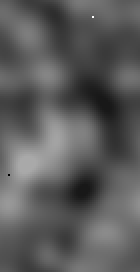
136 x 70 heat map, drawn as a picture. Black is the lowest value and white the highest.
The texture varies smoothly and slowly. Neither half mirrors the other. The middle right is the ninth with the lowest average. Two lone cells stand out: one far higher and one far lower than their neighbours.
